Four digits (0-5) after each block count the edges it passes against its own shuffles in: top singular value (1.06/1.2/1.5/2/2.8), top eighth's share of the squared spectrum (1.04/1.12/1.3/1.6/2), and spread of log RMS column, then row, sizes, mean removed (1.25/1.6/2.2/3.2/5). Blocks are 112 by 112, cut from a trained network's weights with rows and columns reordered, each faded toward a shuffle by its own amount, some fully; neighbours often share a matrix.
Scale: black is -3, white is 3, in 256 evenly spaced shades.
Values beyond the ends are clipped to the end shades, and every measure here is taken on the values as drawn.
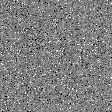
1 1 0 1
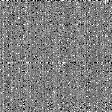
3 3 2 3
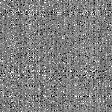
3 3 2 3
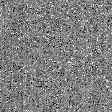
1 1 0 1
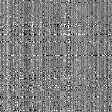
4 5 3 4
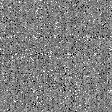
2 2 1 2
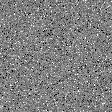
0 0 0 0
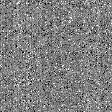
2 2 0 2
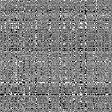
4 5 4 3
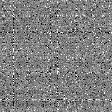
3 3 2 2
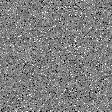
2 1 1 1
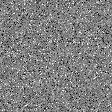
1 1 0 0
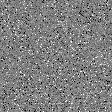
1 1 0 0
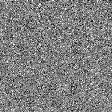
3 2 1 1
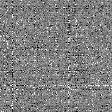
3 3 3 2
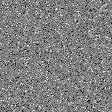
0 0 0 0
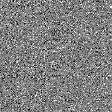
3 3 2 2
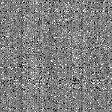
3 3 1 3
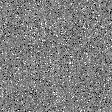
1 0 0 0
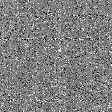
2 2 0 2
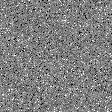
0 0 0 0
